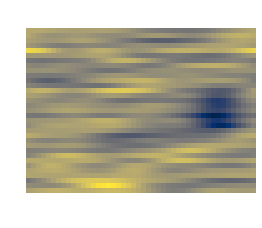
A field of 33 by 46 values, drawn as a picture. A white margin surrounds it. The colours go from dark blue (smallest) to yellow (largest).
A single dip lies in the middle right. The ninth with the lowest average is the middle right. The grain runs across in streaks.
